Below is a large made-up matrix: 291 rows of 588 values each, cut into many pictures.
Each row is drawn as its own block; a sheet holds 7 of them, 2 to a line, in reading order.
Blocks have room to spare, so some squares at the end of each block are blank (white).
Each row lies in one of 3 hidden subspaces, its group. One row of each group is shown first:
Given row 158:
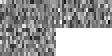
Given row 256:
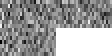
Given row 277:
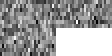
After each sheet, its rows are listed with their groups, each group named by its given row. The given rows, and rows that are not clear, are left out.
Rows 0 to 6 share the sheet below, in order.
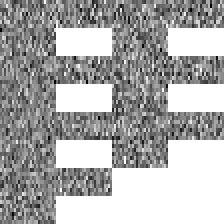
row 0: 277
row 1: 158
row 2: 158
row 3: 277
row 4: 277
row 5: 158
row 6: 158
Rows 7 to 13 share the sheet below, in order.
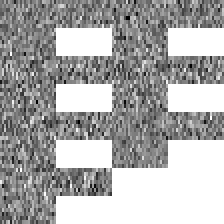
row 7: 277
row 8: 256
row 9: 158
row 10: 158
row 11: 158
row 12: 158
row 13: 277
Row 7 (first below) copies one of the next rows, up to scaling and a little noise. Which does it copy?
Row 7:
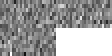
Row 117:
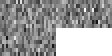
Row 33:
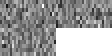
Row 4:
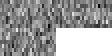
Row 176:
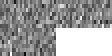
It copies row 176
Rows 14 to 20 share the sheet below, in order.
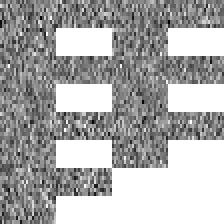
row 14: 256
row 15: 277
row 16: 158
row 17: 158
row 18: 158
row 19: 158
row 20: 277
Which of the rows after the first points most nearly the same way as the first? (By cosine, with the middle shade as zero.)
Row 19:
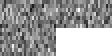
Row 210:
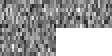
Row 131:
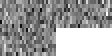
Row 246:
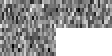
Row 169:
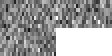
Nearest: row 210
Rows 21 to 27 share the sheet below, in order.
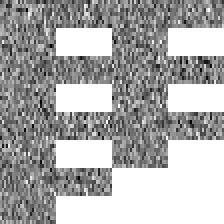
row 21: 277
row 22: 277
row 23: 256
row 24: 256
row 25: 256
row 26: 158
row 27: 158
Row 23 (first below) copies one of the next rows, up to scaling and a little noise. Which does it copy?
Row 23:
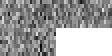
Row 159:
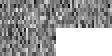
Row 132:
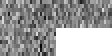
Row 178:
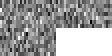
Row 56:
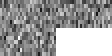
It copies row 132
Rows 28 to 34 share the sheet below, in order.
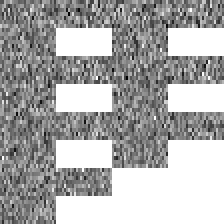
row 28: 158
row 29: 158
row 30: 277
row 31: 277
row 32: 277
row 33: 277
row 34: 256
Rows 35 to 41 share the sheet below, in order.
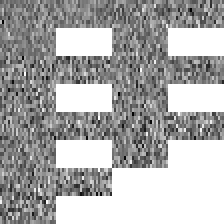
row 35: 256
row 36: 158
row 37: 256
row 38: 277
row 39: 158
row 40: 256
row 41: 256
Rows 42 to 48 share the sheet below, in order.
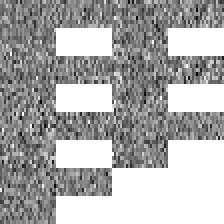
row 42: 277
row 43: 277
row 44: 277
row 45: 277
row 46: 256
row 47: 256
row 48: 256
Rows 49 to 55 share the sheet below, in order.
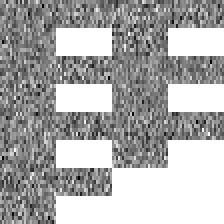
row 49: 277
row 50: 158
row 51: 158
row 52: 158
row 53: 277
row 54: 277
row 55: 158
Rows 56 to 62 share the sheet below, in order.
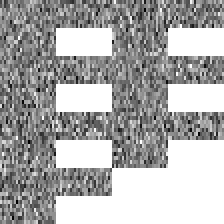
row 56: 256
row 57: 256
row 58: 256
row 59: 158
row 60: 277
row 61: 277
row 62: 158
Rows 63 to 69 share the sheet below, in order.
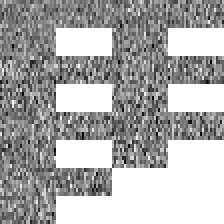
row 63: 158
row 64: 277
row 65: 158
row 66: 277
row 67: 256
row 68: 158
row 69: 277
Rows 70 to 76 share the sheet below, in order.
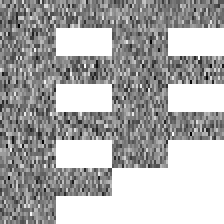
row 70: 256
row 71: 256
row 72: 277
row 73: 256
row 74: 256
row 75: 277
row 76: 158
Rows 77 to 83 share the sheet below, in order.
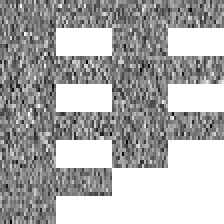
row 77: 256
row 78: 158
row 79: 256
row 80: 277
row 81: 277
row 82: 256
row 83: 277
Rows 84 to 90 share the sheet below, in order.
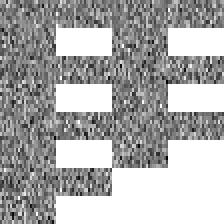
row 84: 277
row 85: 277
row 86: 158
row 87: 158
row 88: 158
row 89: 256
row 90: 158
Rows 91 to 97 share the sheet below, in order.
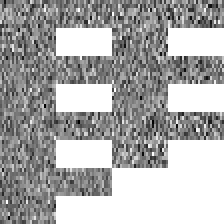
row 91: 158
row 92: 277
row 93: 256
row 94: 256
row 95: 158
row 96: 256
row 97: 256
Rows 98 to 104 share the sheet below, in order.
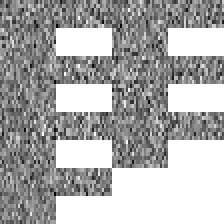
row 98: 277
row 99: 277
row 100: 158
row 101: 158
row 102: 256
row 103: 256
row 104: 158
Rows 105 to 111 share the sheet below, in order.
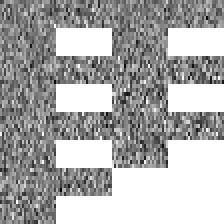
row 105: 158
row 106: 277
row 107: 158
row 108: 277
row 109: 256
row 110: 277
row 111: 158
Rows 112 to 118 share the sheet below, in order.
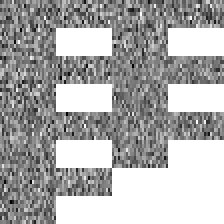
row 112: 158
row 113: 277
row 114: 158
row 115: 256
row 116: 256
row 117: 277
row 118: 256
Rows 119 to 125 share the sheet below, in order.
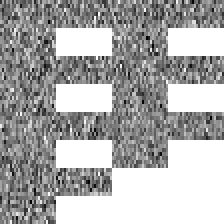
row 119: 256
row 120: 256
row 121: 256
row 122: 158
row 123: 277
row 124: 277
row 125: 277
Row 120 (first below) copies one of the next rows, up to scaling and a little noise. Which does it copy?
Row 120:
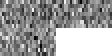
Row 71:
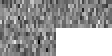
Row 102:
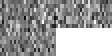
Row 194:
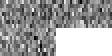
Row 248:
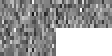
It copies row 194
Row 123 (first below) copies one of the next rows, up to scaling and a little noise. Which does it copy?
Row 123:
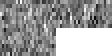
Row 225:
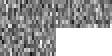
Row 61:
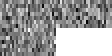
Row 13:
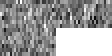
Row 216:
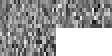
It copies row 13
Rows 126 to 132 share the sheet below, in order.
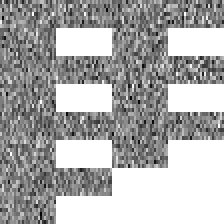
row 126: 256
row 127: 277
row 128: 277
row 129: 158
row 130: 256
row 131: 256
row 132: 256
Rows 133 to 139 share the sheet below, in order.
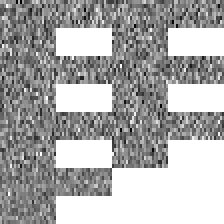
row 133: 277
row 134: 158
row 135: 256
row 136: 158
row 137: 277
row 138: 256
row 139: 277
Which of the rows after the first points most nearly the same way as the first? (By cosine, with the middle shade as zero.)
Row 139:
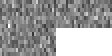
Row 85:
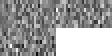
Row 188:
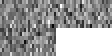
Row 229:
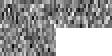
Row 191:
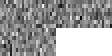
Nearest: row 85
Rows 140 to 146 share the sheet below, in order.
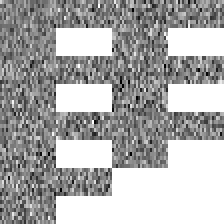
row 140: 158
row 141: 256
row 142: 158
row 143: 277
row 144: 277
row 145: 158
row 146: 158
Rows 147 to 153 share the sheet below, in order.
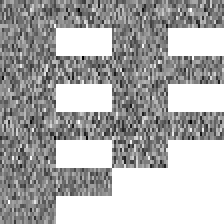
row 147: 158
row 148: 158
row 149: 256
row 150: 256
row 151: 158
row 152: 158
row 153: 256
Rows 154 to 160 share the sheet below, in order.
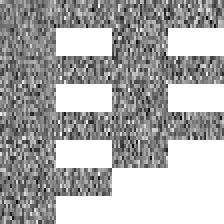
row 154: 158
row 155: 277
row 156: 158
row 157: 158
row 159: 256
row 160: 158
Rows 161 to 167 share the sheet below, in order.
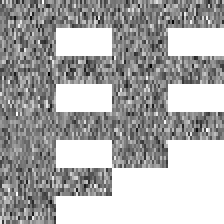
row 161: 256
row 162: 277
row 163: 256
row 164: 256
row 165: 277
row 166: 277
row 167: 277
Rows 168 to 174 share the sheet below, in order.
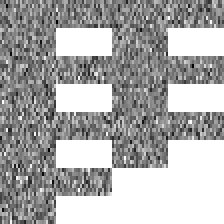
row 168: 277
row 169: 277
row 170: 277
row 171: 256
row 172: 256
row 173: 158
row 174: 277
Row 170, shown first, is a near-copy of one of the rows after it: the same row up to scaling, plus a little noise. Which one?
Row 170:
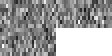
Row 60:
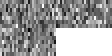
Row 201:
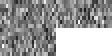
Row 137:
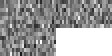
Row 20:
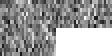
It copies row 201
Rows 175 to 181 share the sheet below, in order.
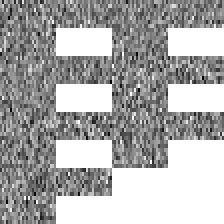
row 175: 256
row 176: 277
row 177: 277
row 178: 256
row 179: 158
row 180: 256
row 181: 256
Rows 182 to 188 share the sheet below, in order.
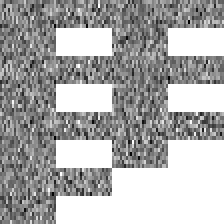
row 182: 158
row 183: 277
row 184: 158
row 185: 277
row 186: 158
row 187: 158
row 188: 256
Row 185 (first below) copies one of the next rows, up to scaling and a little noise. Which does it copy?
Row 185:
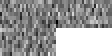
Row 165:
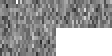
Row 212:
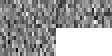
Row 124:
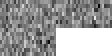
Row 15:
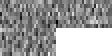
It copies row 15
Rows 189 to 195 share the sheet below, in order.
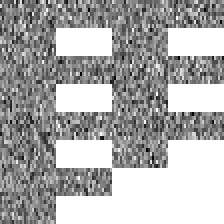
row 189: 256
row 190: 158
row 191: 277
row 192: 256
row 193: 277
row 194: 256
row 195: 158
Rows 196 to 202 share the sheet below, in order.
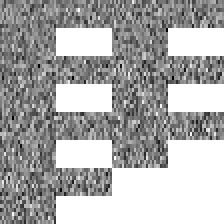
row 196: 158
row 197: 256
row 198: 256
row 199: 158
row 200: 256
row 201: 277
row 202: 158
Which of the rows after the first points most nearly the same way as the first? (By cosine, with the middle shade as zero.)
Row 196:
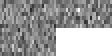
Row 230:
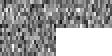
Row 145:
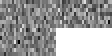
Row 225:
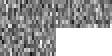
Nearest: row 230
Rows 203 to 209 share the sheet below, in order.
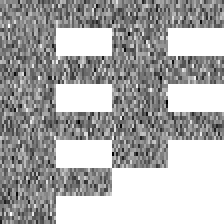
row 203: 277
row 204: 158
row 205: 256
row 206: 256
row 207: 158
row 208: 256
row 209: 277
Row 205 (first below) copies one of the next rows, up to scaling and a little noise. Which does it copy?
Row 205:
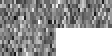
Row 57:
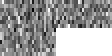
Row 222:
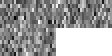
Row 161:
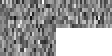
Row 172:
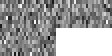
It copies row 222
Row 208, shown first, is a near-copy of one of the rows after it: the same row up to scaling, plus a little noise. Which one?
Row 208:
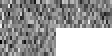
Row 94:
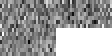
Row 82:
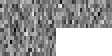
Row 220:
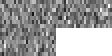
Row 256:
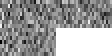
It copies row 256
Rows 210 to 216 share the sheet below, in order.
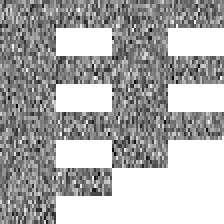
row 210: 158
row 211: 158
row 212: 277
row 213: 158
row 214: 158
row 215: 277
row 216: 277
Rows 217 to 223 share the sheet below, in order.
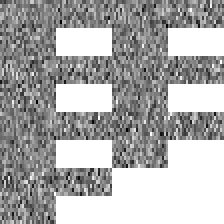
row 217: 158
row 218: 158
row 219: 158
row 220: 256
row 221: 158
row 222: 256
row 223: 158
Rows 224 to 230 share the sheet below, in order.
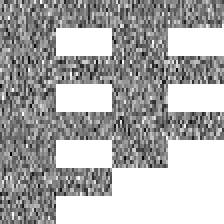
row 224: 256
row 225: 277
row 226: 277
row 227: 256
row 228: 256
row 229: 158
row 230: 158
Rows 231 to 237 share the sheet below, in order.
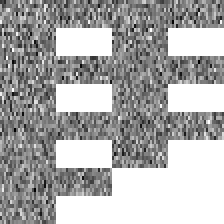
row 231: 158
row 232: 158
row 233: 277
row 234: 256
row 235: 256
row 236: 277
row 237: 256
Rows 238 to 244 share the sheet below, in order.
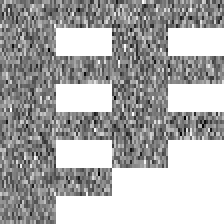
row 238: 158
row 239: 158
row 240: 277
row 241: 277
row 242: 277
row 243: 256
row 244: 158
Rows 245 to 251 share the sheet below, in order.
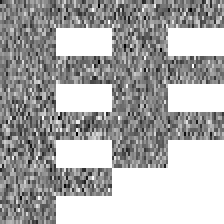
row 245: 158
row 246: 158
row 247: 277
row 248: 256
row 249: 277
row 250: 277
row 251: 158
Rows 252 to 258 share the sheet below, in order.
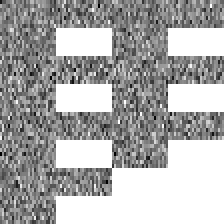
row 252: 158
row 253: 158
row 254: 256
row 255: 158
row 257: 277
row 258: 256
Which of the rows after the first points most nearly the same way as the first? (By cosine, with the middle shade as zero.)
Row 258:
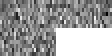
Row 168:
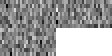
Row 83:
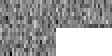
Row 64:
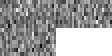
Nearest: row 64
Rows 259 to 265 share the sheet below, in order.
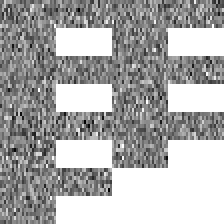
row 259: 158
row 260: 256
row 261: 256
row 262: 277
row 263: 277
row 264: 256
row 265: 158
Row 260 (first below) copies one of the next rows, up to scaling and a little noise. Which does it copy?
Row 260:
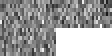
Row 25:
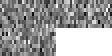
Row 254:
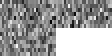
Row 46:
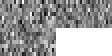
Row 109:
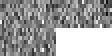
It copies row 109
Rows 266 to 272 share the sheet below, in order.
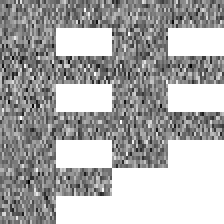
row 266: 277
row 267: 158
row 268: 256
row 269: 158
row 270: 256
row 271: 158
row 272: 277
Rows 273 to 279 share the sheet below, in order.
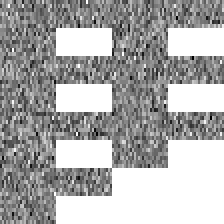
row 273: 256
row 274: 277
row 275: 158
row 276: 256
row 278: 158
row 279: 158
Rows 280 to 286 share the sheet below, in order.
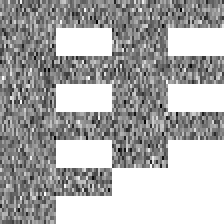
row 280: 277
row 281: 256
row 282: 256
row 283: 158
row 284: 158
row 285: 256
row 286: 158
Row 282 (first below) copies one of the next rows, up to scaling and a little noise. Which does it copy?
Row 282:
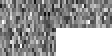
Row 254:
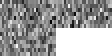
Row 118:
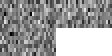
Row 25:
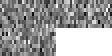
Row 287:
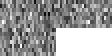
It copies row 287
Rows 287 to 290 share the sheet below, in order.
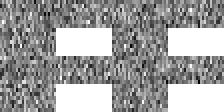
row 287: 256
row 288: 158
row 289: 158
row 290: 158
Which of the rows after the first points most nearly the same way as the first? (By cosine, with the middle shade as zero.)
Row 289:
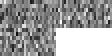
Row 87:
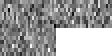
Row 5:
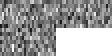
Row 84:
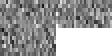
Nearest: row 84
